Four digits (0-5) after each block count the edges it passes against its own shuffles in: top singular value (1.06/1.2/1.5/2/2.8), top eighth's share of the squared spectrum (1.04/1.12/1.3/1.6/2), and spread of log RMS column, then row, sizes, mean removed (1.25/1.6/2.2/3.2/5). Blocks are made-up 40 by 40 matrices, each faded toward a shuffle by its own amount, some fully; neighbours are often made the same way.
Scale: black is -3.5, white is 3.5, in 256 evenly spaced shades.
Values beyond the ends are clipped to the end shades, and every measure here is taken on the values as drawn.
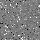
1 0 0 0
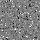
1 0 0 0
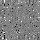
3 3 1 1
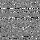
2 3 0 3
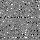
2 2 0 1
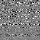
2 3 0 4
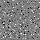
0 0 0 0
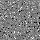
0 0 0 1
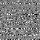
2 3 0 3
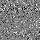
1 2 0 2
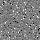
0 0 0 0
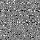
1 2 0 2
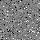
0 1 0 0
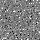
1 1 0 0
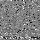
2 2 0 2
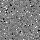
0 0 0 0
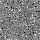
0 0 0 0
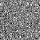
3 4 1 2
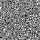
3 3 1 0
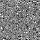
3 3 1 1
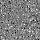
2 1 0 0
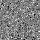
2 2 0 0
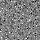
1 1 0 0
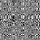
4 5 3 3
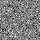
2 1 0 0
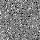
2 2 0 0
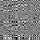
4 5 2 3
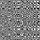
4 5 3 3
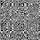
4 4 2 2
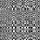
4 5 3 3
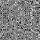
3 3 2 1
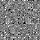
3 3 1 2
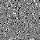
3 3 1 1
